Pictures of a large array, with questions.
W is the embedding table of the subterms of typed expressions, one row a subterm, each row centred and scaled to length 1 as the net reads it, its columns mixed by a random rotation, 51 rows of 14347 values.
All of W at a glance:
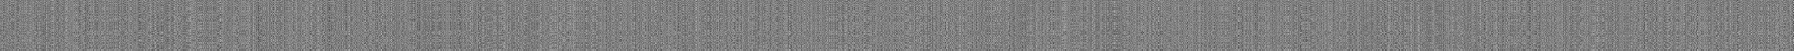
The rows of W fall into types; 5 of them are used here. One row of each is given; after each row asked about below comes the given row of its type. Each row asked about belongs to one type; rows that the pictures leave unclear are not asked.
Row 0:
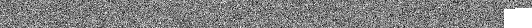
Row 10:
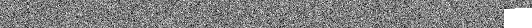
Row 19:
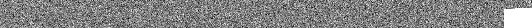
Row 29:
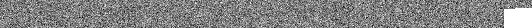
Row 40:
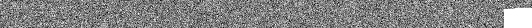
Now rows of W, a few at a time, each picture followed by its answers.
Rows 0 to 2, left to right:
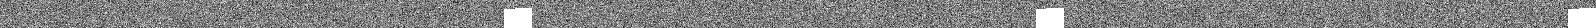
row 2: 29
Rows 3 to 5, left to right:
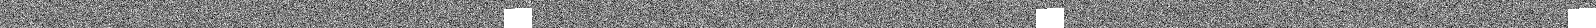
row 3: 19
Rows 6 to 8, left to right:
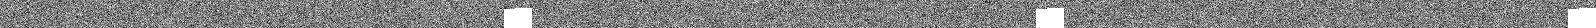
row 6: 10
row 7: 0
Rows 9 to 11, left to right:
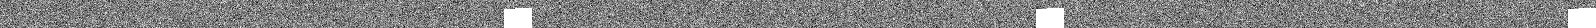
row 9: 0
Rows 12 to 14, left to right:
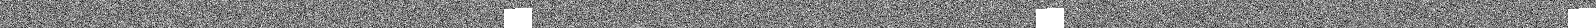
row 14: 29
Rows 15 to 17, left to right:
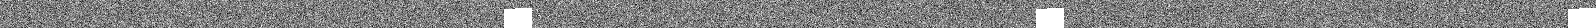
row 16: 19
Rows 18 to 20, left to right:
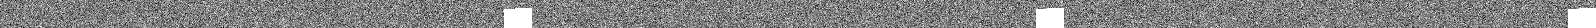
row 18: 40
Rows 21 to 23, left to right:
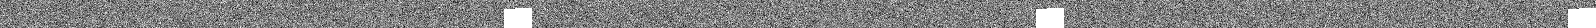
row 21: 0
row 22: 29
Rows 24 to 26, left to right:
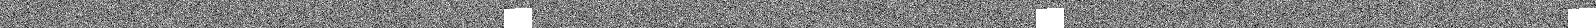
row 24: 10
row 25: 29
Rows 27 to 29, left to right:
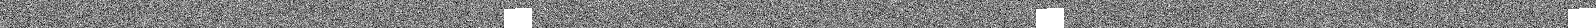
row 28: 29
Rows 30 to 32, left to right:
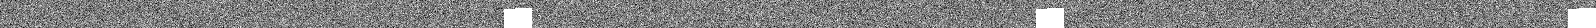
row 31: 19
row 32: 10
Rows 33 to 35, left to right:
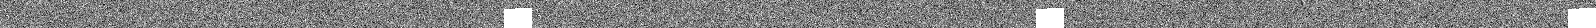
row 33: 19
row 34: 19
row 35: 40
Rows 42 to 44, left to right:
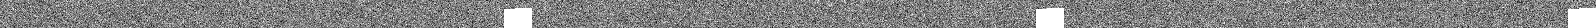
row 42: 29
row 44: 0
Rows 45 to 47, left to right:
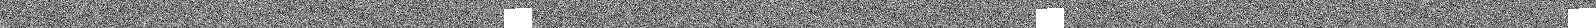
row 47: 29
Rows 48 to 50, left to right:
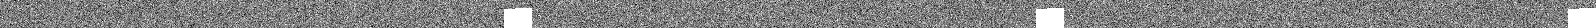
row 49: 19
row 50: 19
